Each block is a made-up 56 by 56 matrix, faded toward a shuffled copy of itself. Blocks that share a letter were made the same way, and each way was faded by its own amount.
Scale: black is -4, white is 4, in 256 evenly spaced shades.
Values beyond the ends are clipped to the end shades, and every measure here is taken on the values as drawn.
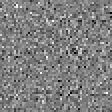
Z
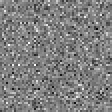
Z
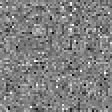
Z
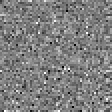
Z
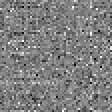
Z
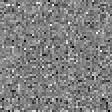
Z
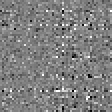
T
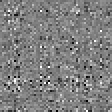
T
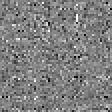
T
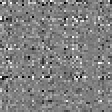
T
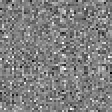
Z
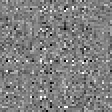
T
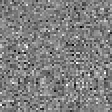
Z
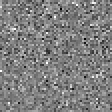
Z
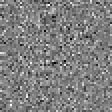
Z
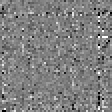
T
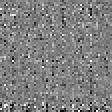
T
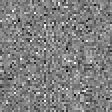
Z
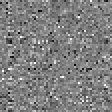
Z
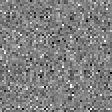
Z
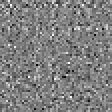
Z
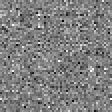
Z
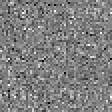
Z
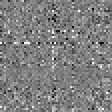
T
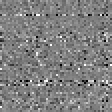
T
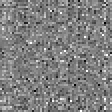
Z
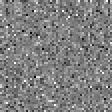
Z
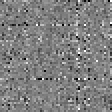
T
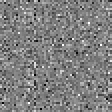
Z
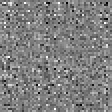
T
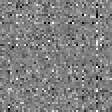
T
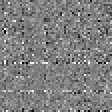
T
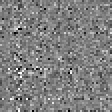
T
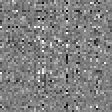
T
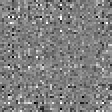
T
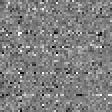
T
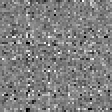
T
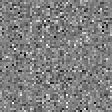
Z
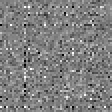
T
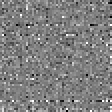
T
